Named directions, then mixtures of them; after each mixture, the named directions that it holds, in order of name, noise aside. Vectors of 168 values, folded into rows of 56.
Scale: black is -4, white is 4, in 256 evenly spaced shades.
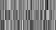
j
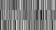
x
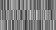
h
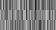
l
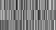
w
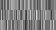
h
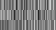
w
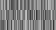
h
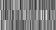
l, x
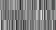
x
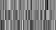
j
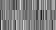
x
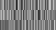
w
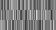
h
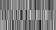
h, l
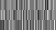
j, w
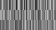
l, w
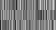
w, x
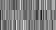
x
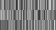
w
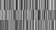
w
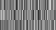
w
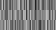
l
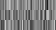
j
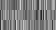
x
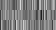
x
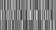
h, w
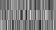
h, l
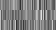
x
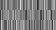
h, x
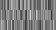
h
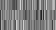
x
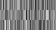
j, l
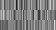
w
